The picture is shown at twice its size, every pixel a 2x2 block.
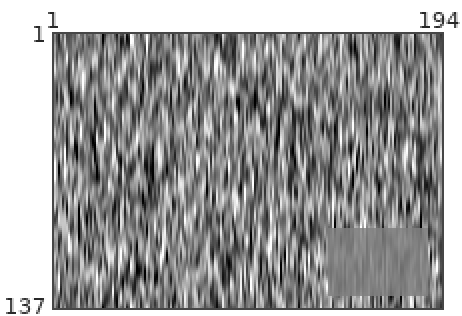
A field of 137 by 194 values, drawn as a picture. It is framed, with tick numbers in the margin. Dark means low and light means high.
Odd patch: calmer, in the bottom right. Calmest part: bottom right. Grain: streaks running down.
